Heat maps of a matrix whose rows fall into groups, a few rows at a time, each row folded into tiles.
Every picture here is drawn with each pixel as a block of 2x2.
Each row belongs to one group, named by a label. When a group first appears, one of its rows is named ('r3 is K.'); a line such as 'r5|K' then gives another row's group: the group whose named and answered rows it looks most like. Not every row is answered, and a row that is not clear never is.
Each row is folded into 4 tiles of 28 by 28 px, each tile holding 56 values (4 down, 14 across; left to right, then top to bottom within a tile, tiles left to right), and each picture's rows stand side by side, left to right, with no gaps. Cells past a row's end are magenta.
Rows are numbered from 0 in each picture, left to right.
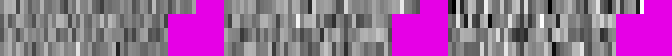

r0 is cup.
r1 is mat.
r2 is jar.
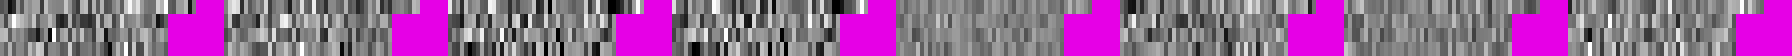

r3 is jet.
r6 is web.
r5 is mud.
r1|cup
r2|jet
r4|mat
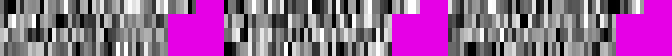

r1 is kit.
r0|mud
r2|jet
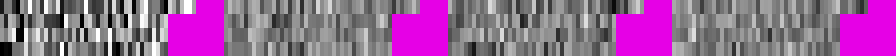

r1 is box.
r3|web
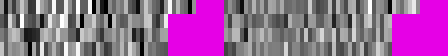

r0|jar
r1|kit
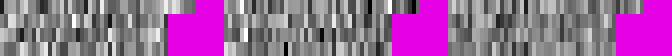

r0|mat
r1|web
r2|box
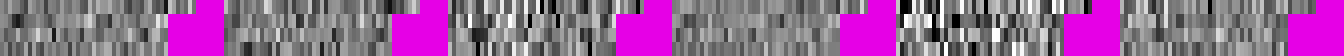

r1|jet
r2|jar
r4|mud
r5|mud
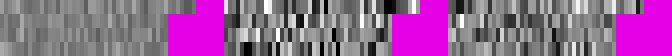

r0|web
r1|jet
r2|mud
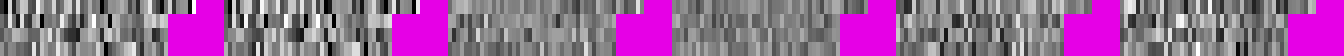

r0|jar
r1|jar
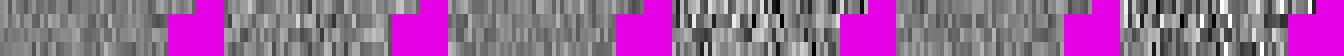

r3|jar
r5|box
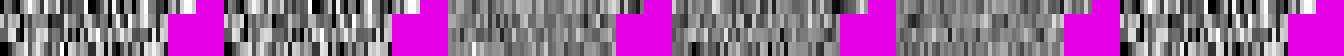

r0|kit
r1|kit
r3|jet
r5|kit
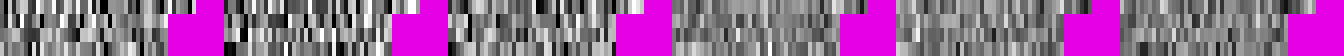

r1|kit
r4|web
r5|jet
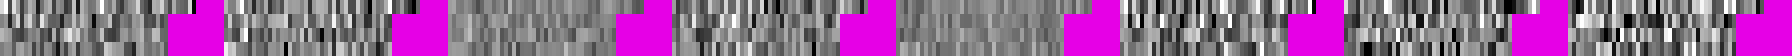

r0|box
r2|web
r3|jar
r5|box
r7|mud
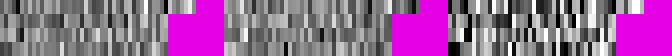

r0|kit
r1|web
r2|kit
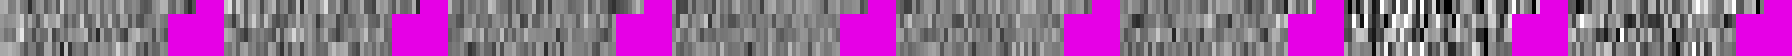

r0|web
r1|box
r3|mud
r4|mud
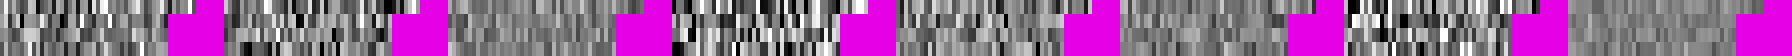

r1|jet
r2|web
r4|jar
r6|mud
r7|web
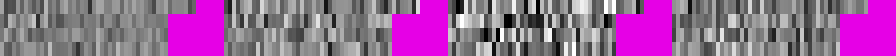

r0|mud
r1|jar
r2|mud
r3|cup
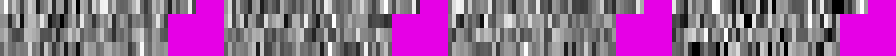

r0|box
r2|cup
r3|jet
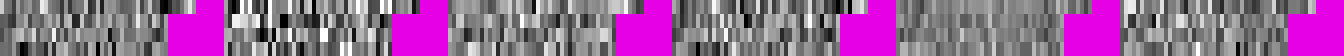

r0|jet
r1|mud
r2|mat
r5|cup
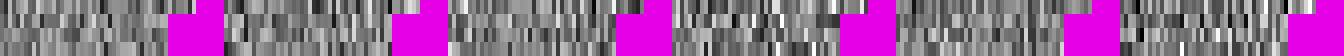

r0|jar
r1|kit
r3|box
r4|cup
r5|kit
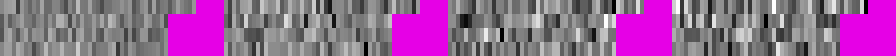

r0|cup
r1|jar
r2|cup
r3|box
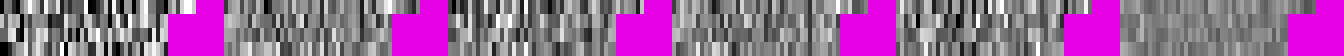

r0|kit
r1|mat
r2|jar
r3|mat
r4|box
